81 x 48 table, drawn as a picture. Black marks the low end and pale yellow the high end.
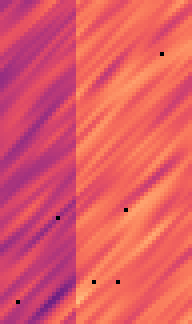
Six lone cells stand out, each far lower than its neighbours. The right part is higher, past a seam about 40% of the way across. Streaks slant up to the right.
